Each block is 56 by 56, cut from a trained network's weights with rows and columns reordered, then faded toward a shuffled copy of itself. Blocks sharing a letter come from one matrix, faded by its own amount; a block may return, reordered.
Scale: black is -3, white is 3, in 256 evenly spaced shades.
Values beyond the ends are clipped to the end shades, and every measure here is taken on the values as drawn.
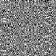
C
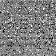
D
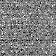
D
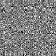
C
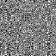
C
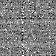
D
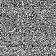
D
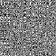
C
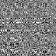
C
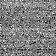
D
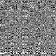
C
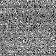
D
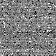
D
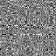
C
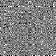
C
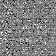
D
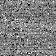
D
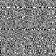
C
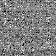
D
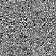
C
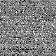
D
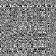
C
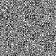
C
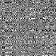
C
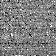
D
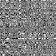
C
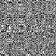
C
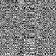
C
